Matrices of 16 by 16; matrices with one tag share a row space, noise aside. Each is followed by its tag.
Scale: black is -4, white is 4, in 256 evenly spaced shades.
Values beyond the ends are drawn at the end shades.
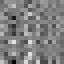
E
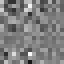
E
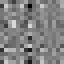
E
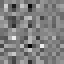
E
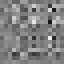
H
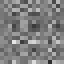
H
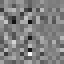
E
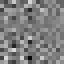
E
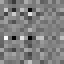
E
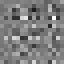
H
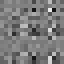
H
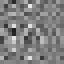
E
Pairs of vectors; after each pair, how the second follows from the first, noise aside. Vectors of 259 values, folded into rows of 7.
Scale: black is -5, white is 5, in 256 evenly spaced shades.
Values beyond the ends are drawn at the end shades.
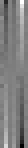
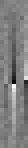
wrapped around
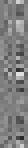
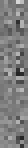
sign-scrambled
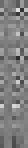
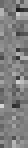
sign-scrambled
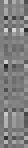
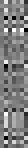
scaled up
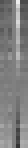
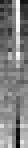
scaled up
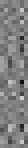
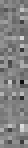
sign-scrambled
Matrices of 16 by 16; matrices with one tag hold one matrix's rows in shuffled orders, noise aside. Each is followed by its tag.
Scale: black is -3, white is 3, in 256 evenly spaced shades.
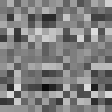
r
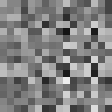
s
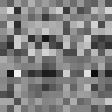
r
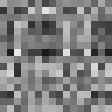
r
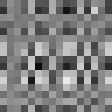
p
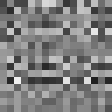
r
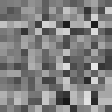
s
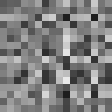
s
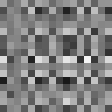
p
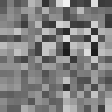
s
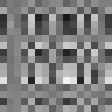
p
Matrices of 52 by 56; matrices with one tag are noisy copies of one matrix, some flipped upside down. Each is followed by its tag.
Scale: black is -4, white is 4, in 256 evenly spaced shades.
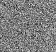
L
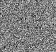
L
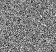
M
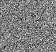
L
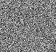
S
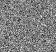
M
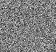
S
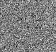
L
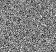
M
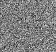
L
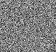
S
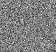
S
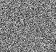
S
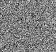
L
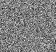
S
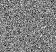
M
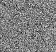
L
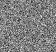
M
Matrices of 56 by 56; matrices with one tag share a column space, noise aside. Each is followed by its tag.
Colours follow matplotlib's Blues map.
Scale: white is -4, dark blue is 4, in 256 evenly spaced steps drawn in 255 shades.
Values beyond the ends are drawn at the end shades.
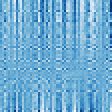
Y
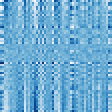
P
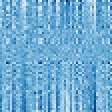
P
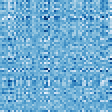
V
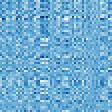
V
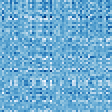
V
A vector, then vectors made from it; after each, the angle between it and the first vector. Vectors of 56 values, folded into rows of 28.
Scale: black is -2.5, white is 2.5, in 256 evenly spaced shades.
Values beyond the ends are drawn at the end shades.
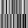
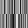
orthogonal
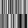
partly aligned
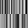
orthogonal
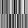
partly aligned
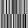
nearly parallel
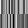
partly aligned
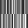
nearly opposite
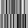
nearly parallel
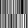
partly opposed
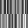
nearly opposite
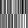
nearly opposite
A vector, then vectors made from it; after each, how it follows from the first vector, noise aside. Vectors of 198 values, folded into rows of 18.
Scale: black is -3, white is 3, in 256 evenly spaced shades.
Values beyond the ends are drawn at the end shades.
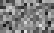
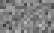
shrunk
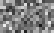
negated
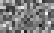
negated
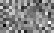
sign-scrambled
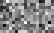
sign-scrambled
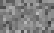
shrunk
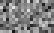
reversed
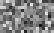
negated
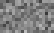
shrunk
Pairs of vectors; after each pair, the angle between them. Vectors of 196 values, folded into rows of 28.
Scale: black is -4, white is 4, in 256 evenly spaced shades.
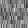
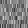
nearly opposite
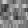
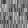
partly opposed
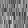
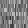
nearly opposite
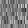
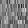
nearly opposite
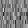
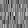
orthogonal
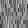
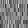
nearly parallel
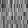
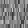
orthogonal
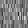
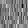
partly aligned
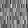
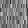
nearly parallel
